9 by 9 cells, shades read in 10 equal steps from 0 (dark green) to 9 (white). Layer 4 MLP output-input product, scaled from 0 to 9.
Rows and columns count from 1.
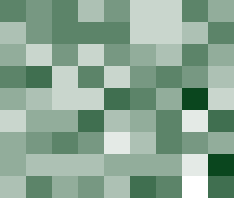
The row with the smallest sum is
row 4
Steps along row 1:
up down up down up same down up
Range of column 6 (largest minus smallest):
5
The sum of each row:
42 42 46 39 42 43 42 46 40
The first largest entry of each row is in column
6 6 2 3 3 8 5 8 8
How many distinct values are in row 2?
4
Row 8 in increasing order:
0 5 5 5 5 6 6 6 8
